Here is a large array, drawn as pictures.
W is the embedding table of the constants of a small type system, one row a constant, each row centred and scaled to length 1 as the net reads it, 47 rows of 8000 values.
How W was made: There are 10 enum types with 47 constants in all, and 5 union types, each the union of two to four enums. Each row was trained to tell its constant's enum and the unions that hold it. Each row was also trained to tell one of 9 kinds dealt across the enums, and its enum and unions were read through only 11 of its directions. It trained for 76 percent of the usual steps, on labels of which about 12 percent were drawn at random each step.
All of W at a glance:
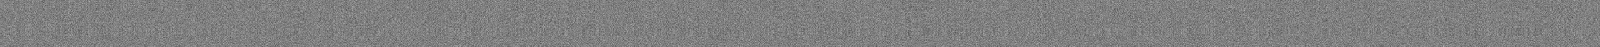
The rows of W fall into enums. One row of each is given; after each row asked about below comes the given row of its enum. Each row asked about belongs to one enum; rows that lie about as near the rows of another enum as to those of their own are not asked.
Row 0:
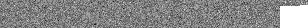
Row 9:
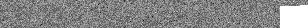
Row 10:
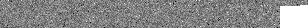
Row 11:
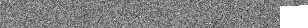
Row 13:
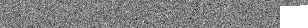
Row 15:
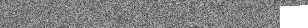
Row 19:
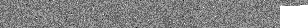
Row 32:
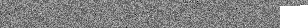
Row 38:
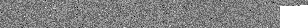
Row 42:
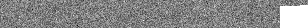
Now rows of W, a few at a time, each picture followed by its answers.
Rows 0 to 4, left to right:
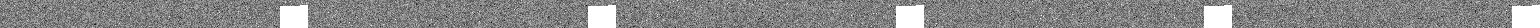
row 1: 42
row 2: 9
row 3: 0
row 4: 9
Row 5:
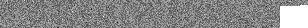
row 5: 0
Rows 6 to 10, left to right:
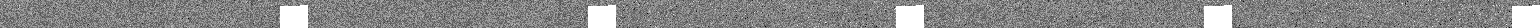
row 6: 42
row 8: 9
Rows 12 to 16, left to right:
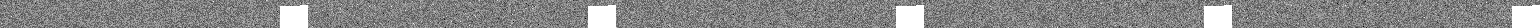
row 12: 38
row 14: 0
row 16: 15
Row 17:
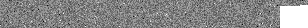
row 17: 10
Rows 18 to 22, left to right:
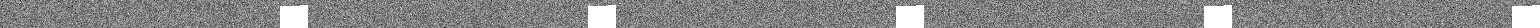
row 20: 0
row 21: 11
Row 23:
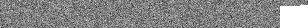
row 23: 38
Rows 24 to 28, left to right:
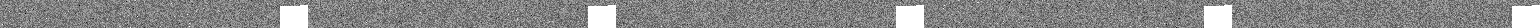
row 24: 13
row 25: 11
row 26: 15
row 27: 15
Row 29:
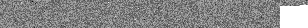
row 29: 11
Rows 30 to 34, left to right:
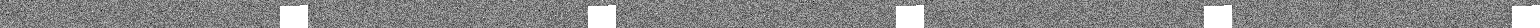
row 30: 11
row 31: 42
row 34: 11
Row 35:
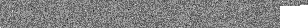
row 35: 42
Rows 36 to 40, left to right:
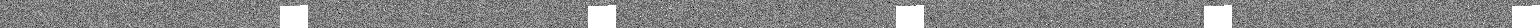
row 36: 19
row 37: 42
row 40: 9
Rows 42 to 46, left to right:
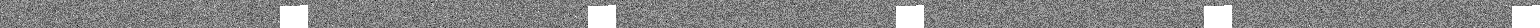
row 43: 15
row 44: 38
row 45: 32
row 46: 0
